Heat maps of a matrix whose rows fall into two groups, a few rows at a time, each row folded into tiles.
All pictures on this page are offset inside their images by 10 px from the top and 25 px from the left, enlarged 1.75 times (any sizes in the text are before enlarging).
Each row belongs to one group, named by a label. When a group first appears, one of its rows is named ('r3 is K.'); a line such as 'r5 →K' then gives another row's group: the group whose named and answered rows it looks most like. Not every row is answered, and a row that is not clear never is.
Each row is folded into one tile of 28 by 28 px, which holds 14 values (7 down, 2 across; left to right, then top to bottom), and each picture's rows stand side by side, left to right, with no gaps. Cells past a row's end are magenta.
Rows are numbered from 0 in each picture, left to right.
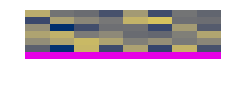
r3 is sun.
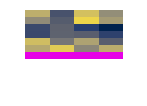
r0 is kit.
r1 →kit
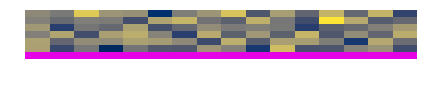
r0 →sun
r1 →sun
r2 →sun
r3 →kit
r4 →sun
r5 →sun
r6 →kit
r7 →sun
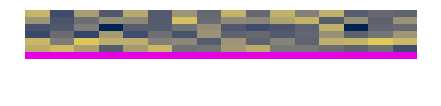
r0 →kit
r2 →kit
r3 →kit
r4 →kit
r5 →kit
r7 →sun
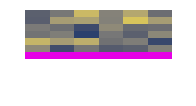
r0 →sun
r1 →kit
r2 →kit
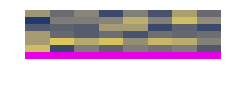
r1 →sun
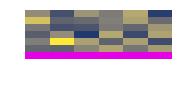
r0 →sun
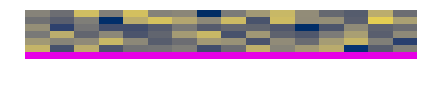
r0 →sun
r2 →kit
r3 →sun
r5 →kit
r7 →kit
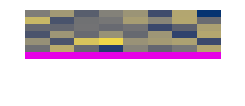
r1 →sun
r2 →sun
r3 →kit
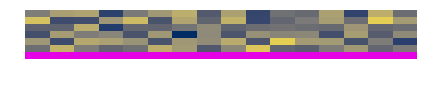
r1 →sun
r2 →kit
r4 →kit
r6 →kit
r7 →kit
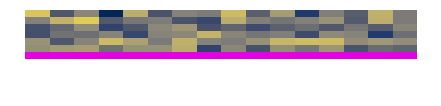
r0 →kit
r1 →sun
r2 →kit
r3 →sun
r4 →sun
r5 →sun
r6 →sun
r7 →kit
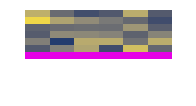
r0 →kit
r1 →sun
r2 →sun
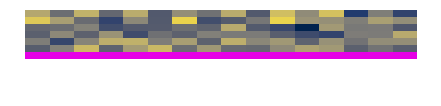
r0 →kit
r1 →sun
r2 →kit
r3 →kit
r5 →kit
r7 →sun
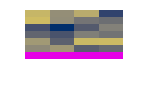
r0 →kit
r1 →sun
